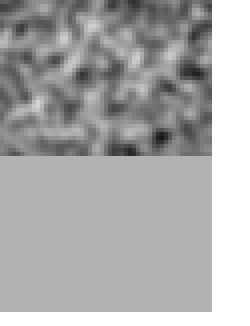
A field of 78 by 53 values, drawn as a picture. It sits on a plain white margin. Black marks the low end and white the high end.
It is made of 2 by 1 panels. Panel 1,1: middling, blotchy, strong in contrast. Panel 2,1: high, flat.
